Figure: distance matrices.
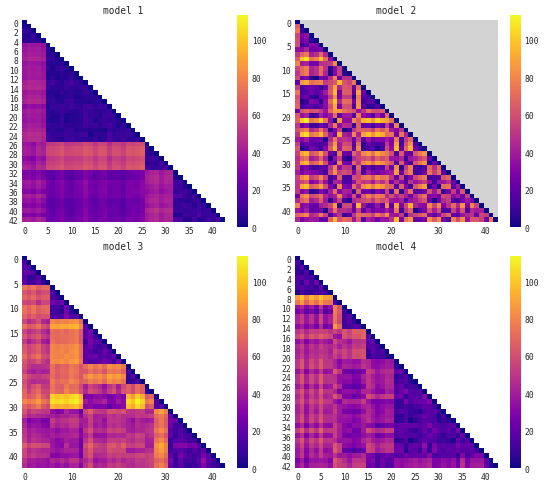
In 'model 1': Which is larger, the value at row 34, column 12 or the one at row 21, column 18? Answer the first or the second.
the first
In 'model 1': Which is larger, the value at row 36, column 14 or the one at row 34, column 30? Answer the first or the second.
the second
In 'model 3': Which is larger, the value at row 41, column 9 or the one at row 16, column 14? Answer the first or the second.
the first
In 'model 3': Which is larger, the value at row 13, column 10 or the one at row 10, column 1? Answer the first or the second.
the first
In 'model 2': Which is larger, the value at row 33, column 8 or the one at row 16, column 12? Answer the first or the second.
the first
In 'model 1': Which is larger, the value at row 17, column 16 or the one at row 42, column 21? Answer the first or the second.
the second
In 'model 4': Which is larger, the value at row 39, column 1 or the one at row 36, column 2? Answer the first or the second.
the first
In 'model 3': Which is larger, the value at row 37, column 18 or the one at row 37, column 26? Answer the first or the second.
the first
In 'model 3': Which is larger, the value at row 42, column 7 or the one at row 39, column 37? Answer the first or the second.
the first
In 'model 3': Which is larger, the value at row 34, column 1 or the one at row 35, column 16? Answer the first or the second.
the second
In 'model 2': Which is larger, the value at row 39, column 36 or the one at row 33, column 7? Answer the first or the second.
the first
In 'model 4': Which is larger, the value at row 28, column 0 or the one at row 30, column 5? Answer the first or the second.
the second
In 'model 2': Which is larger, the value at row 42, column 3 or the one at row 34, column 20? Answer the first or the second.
the first
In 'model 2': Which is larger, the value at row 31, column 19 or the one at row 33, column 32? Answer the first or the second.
the second
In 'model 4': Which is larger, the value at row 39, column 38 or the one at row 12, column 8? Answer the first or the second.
the second
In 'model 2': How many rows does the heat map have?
43
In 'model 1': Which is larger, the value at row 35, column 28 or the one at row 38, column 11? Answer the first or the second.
the first
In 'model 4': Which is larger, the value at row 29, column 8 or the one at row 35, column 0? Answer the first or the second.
the second
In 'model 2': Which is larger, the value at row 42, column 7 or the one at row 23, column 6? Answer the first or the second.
the first
